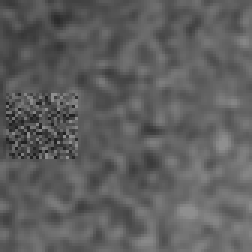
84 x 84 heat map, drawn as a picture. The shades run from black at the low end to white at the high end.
No single row or column stands out from its neighbours. In the middle left lies a patch that is rougher than the rest. The texture is blotchy. The ninth with the highest average is the bottom right. Values change most from cell to cell in the middle left. There is an overall slope up to the bottom right. The halves do not mirror each other.
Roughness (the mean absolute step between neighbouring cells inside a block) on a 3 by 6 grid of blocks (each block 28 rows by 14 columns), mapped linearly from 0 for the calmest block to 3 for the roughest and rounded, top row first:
000000 | 330000 | 000000
